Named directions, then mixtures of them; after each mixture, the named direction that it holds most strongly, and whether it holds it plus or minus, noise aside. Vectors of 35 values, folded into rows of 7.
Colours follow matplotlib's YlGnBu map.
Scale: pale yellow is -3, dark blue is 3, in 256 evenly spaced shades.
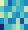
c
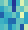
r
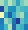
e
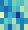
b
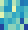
c, plus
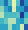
r, minus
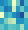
r, minus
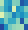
c, plus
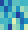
b, plus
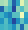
r, plus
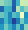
r, plus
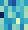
e, minus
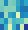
b, minus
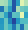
r, plus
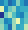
e, minus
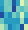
r, plus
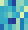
r, plus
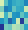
c, plus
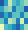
c, minus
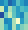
e, minus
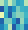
e, plus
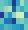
r, plus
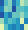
c, minus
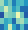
b, minus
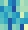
r, plus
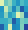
b, minus
